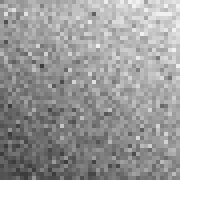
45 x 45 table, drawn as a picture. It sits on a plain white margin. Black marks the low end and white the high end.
No regular stripes run through it. No single row or column stands out from its neighbours. Neither half mirrors the other. The field climbs toward the top right. The bottom left is the ninth with the lowest average. The top right is the ninth with the highest average. The values follow a bell shape.
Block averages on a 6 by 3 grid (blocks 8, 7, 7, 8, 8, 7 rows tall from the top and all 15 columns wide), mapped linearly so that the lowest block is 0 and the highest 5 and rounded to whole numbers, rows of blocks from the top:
3 4 5
3 4 4
2 3 4
1 2 3
1 2 3
0 1 2
